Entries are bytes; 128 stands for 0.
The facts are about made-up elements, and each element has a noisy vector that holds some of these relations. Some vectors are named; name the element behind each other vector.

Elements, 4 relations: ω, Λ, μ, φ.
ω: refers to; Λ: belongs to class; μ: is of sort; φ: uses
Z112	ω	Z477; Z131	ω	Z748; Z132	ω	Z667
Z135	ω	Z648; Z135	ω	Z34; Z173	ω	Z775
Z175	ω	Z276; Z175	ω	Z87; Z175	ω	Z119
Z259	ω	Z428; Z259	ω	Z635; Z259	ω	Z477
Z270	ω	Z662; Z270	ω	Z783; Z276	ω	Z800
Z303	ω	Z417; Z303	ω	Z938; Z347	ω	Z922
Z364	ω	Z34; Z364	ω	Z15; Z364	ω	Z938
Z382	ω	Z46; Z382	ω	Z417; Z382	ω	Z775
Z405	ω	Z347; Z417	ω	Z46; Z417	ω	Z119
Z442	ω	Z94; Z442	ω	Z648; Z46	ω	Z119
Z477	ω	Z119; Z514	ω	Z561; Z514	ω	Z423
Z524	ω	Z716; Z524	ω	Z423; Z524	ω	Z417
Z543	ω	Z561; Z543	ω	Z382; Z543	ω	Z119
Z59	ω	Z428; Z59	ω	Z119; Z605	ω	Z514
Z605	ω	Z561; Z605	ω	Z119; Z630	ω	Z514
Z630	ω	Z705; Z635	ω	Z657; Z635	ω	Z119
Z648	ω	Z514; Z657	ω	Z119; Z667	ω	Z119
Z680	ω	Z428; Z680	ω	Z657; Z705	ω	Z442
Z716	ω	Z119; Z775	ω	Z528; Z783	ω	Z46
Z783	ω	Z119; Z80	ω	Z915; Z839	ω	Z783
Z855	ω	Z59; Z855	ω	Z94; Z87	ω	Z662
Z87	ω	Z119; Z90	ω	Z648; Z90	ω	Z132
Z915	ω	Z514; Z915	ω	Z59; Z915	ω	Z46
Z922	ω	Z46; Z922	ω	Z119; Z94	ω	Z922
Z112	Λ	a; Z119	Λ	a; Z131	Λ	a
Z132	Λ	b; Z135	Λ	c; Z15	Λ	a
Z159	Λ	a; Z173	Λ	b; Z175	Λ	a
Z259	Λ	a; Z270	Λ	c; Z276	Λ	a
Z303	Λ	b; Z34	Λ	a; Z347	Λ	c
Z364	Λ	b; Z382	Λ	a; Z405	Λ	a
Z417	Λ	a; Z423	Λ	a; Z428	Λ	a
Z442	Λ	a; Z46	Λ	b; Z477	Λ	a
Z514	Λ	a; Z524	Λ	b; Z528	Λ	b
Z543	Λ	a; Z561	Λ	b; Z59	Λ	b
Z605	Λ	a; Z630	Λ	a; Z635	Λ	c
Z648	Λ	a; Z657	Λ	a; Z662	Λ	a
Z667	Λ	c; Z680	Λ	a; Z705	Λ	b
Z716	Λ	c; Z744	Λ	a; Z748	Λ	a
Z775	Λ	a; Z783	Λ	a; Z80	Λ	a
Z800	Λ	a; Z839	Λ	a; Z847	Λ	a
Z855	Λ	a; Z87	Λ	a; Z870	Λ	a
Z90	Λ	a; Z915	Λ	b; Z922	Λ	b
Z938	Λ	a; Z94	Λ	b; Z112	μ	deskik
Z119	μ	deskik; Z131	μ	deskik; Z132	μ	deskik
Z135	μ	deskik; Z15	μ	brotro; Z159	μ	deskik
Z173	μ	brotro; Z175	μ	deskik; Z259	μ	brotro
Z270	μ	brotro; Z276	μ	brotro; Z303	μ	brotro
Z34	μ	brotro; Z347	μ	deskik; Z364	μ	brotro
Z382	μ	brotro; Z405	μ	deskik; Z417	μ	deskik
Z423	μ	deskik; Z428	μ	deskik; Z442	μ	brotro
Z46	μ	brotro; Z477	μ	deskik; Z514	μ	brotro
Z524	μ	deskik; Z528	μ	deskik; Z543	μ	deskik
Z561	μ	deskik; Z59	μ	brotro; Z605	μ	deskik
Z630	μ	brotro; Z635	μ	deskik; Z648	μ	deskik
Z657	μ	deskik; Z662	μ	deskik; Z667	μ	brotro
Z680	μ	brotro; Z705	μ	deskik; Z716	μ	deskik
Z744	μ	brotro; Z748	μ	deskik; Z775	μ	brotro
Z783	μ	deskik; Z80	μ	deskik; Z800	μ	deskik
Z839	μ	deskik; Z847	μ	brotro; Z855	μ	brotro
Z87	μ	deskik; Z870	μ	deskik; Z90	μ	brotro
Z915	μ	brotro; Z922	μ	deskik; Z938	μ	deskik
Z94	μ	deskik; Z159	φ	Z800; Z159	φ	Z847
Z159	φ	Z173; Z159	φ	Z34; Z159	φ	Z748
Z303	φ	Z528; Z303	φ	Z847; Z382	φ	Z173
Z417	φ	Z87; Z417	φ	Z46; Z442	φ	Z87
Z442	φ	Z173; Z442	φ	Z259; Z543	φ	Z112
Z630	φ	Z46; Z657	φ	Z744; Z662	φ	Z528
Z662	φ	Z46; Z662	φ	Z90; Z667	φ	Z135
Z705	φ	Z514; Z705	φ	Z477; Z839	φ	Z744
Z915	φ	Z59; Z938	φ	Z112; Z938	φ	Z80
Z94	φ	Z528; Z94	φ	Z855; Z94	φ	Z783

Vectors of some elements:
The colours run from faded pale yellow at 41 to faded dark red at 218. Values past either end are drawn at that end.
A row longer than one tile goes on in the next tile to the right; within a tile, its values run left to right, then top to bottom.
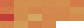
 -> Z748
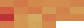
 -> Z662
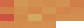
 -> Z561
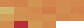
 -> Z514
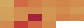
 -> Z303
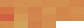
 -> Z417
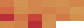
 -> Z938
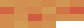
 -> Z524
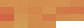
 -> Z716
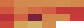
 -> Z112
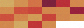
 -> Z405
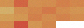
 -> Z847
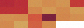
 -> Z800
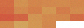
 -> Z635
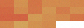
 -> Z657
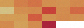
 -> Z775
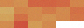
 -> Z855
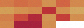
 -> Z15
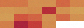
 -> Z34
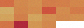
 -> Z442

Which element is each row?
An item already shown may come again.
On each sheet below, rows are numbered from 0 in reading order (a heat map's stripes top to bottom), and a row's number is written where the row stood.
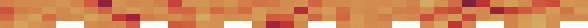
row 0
Z87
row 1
Z276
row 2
Z705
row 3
Z34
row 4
Z716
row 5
Z405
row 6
Z839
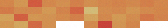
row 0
Z80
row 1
Z915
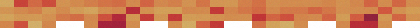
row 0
Z270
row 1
Z15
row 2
Z528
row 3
Z477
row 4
Z364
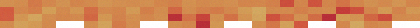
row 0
Z783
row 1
Z417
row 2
Z938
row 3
Z680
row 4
Z175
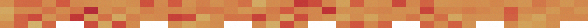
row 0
Z259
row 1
Z132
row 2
Z428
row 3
Z347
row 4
Z667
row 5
Z648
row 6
Z783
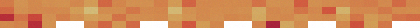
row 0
Z938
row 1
Z382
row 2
Z46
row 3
Z630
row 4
Z59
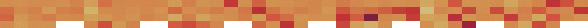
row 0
Z716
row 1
Z46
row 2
Z90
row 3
Z135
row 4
Z112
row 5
Z173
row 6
Z347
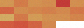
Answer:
Z90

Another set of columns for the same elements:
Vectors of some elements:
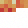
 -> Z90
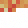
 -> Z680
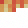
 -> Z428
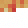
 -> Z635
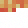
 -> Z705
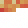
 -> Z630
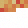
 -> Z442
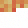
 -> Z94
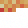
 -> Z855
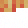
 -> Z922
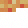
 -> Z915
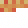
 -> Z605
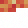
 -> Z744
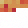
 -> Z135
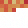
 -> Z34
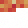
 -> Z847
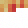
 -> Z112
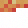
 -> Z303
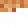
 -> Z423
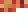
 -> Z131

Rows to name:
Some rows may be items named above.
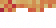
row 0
Z270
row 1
Z705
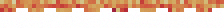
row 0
Z90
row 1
Z382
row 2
Z775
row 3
Z514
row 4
Z175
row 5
Z775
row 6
Z667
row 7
Z648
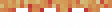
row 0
Z80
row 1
Z132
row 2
Z716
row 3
Z442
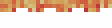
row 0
Z417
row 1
Z259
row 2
Z648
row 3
Z662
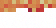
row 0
Z382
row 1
Z276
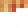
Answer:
Z477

